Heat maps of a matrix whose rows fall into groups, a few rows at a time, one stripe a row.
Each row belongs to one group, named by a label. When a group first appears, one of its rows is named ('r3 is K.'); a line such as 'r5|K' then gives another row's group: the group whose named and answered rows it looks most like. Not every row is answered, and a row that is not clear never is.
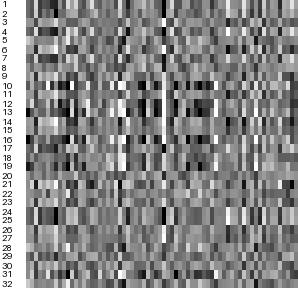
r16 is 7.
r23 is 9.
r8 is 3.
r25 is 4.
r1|4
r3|9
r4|4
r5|3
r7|4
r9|9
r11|9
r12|7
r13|7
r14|9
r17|4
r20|3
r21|9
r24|4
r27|9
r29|4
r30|9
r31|7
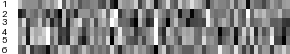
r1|3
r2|7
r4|9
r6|4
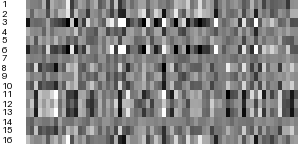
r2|3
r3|7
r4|3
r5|9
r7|3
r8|4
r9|3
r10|4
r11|9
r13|9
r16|3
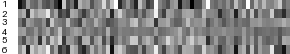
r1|7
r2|9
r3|3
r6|9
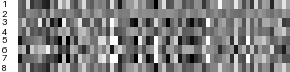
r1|4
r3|7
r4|4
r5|7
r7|7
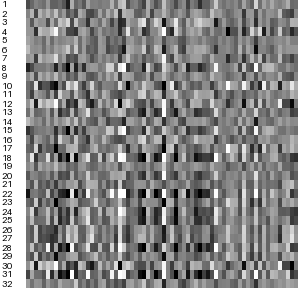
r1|7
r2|9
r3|3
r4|9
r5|3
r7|9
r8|7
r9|9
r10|4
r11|3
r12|9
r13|7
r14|3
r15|7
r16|3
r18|7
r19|9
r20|7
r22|7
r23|4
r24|7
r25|7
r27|4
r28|7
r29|4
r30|9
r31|7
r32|3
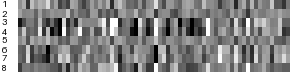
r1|9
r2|3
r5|9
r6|4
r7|4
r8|7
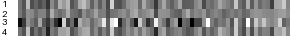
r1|4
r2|3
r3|7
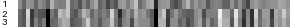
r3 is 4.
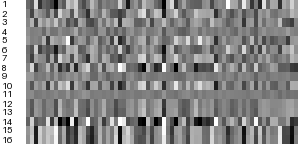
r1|4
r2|3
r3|9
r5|3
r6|4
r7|3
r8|7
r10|3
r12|3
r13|3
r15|9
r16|9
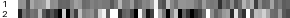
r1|9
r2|7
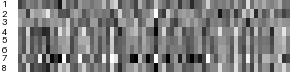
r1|7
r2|9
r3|3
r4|4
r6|4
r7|7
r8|4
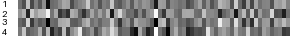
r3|4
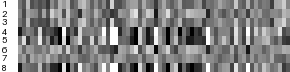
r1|4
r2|3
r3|4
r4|7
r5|7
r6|3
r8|7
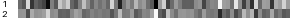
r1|4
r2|9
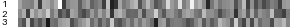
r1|3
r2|9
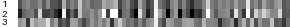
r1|7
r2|7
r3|9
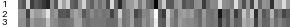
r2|9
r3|9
